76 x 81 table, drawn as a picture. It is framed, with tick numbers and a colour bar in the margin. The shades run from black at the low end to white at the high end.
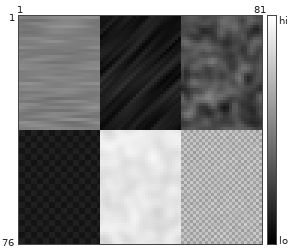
The table splits into 2 rows of 3 panels. Panel 1,1: middling, streaked across, faint in contrast. Panel 1,2: very low, slanting up to the right, faint in contrast. Panel 1,3: low, blotchy. Panel 2,1: very low, checkered, faint in contrast. Panel 2,2: very high, blotchy, faint in contrast. Panel 2,3: high, checkered.
